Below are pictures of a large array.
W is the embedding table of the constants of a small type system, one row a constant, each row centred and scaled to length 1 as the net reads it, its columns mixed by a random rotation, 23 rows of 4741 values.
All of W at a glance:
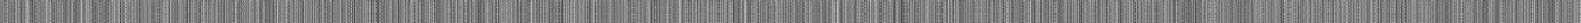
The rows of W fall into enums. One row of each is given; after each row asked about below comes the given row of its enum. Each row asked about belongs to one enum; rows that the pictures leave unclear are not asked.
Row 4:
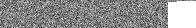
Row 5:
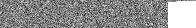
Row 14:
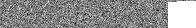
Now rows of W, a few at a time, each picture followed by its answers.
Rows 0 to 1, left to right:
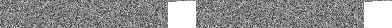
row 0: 4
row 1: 4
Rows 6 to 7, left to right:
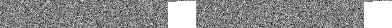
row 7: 14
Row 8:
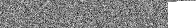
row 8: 5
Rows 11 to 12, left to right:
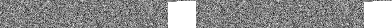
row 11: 5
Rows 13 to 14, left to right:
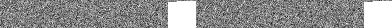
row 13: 4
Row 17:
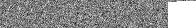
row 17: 14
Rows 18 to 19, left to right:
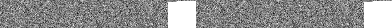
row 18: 5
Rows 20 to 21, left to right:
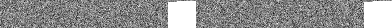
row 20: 4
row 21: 5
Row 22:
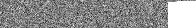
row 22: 5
